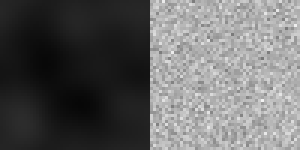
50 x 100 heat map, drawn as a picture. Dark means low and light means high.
It is made of 1 by 2 panels. Panel 1,1: very low, smooth, faint in contrast. Panel 1,2: high, fine-grained.
